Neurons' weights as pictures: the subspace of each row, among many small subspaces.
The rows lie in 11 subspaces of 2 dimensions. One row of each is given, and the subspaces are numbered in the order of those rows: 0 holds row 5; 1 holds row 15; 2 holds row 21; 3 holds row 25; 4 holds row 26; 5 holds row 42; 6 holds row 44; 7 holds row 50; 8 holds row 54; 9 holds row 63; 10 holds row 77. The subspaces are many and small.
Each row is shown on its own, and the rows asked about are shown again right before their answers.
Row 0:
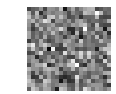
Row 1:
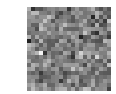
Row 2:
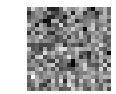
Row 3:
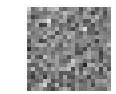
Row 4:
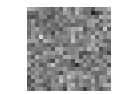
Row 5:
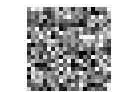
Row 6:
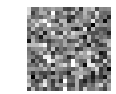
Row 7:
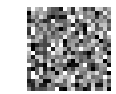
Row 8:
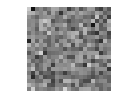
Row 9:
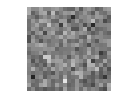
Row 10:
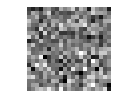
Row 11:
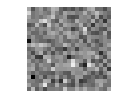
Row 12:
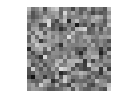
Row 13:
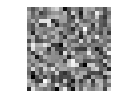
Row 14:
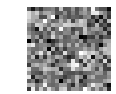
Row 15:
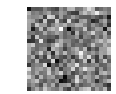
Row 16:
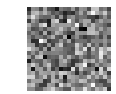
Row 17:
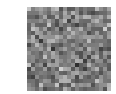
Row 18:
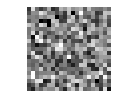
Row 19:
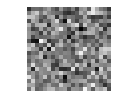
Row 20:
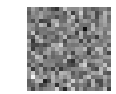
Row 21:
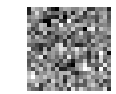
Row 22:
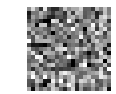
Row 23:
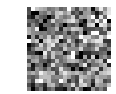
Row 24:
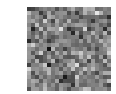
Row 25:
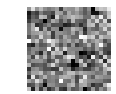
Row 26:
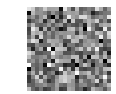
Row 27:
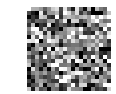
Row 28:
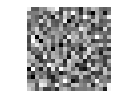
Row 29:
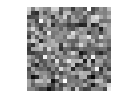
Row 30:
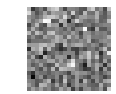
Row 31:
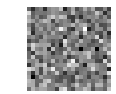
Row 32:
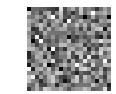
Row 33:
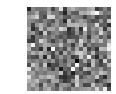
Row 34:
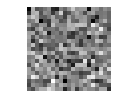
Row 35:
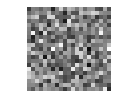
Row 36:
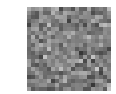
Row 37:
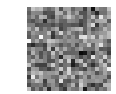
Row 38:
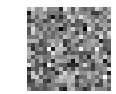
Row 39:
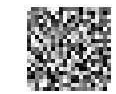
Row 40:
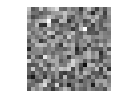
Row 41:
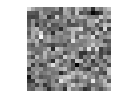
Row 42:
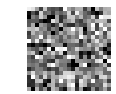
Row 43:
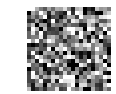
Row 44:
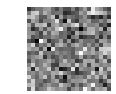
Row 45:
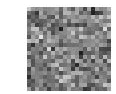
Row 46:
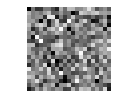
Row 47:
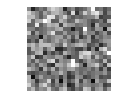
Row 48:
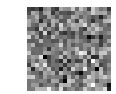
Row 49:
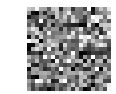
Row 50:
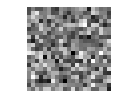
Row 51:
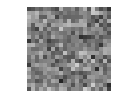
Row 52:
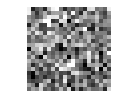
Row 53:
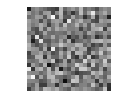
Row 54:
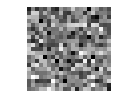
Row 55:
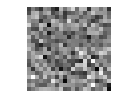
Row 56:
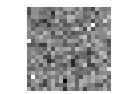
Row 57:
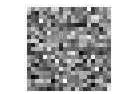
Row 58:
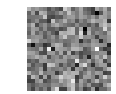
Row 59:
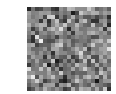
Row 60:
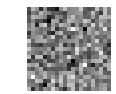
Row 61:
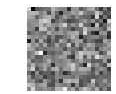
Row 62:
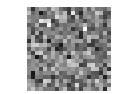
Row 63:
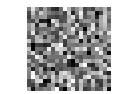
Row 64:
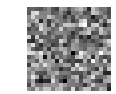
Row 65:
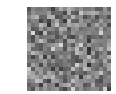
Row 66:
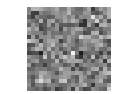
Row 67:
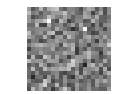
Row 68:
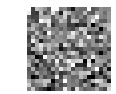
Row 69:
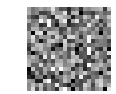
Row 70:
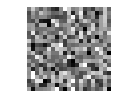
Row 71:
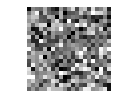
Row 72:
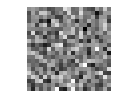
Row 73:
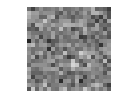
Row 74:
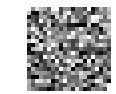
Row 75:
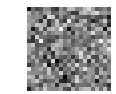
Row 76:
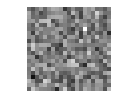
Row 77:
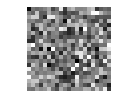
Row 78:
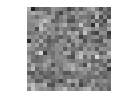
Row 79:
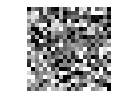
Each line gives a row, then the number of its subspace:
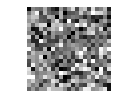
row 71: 5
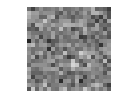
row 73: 3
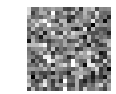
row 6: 0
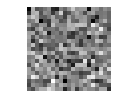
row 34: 8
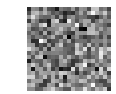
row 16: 6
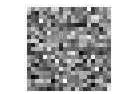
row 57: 8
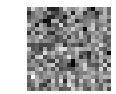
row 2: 2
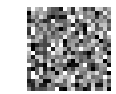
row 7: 4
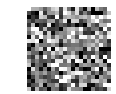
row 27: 5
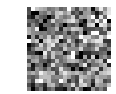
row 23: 7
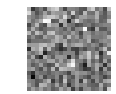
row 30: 2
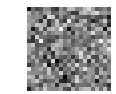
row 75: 1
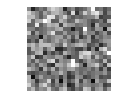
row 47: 2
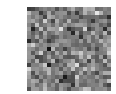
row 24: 1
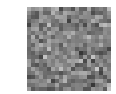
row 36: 3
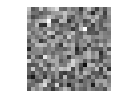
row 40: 6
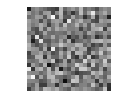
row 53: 4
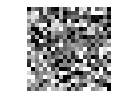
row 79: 5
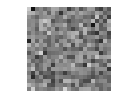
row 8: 7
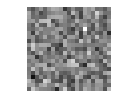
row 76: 9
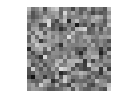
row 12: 5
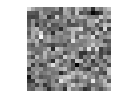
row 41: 2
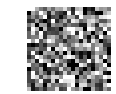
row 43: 1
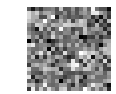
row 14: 3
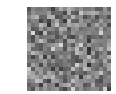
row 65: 10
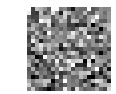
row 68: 8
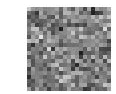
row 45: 5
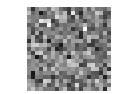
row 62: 1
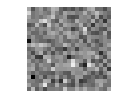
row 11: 3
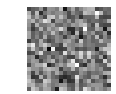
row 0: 9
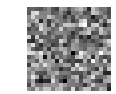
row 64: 7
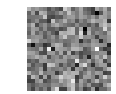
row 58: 10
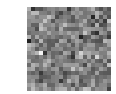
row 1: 7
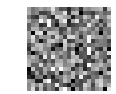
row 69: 10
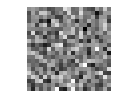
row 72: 10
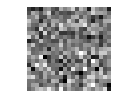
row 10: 0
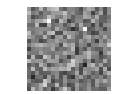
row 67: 6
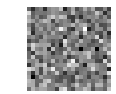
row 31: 4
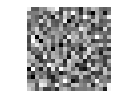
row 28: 4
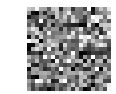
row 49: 8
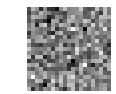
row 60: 6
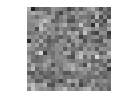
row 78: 7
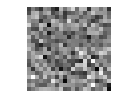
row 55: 3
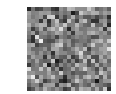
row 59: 1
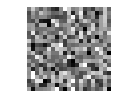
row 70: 9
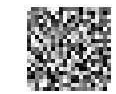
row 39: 4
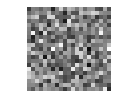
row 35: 10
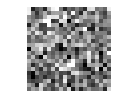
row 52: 2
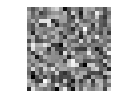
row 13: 9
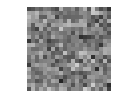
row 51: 3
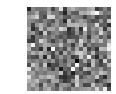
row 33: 10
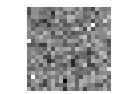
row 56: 0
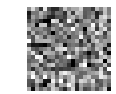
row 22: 5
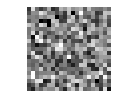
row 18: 1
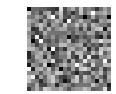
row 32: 4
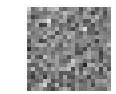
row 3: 6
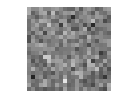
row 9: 0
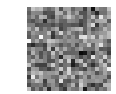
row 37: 0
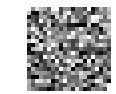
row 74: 8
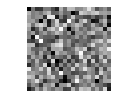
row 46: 1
